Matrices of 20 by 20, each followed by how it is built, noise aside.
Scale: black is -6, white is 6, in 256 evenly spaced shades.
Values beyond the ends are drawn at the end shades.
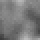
smooth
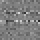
uneven rows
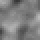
smooth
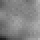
smooth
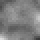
smooth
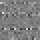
uneven rows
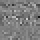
uneven rows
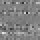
uneven rows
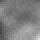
smooth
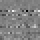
uneven rows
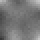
smooth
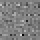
uneven rows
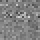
uneven rows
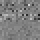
uneven rows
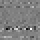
uneven rows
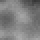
smooth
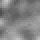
smooth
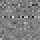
uneven rows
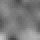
smooth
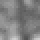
smooth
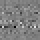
uneven rows
